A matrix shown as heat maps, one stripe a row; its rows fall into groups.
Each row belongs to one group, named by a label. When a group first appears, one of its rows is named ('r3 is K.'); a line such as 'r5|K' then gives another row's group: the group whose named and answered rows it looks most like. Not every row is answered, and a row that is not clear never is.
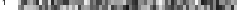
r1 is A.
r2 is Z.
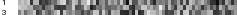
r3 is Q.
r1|Z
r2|A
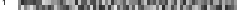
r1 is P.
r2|Q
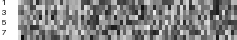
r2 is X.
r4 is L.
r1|Q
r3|X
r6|P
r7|Z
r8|A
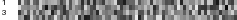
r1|Q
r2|A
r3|L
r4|Q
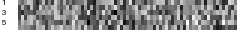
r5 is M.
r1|L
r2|Q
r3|P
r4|Q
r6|X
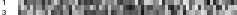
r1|Q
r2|M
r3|M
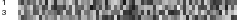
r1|X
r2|A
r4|Z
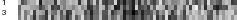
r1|Z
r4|M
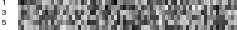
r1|P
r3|A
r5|L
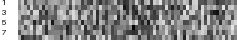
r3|Z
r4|Z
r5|L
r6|M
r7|M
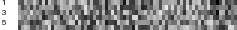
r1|X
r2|X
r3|A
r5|P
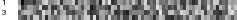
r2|A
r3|L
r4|Z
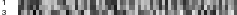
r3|L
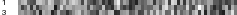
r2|X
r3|L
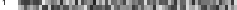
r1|P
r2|A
